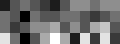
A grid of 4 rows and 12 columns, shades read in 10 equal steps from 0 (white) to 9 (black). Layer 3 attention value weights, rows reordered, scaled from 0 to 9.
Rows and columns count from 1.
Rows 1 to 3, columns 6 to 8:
8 6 4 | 6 5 5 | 3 6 4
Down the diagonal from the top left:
8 6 6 6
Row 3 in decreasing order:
7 6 6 6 6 5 4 4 4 3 3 2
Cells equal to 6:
13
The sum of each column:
19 24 29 21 20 17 20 21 17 22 13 22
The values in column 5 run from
3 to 7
